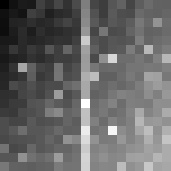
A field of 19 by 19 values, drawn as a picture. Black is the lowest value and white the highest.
Column 10 differs from the columns beside it. The top left is the ninth with the lowest average. The field climbs toward the bottom right.
